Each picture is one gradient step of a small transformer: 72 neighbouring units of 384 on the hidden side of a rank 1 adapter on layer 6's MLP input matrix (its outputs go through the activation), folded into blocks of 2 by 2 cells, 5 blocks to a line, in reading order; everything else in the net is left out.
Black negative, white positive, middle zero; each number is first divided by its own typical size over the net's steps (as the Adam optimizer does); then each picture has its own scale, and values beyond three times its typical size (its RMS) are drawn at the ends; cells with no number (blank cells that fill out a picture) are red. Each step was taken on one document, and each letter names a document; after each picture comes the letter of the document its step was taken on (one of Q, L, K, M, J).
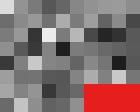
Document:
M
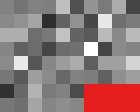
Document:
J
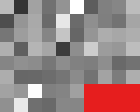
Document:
J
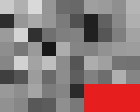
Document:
J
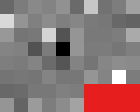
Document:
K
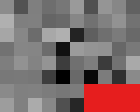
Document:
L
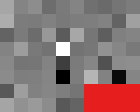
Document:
L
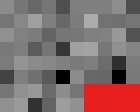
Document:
K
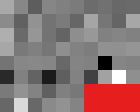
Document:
K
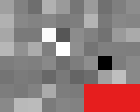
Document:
K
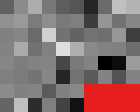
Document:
L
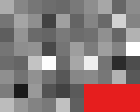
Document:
M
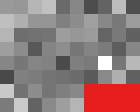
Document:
K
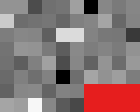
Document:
L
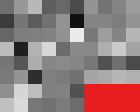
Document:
J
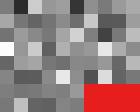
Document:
J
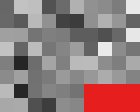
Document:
J
